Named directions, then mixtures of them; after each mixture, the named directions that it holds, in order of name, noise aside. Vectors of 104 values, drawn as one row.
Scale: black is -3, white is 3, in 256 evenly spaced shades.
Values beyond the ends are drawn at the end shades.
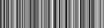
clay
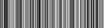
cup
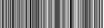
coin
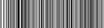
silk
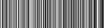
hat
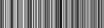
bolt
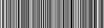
coin, hat, silk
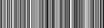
coin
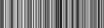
bolt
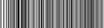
silk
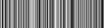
clay, cup, hat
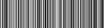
cup, hat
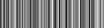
clay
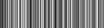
bolt, clay, silk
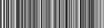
clay, silk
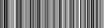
clay, cup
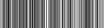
bolt, coin, hat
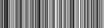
cup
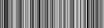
cup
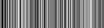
silk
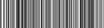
clay, silk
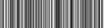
bolt, coin, silk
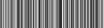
bolt, cup, silk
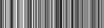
bolt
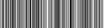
coin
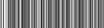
cup, silk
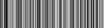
cup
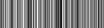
bolt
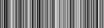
bolt, cup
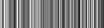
clay, cup, hat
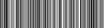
clay, cup, hat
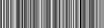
clay, silk
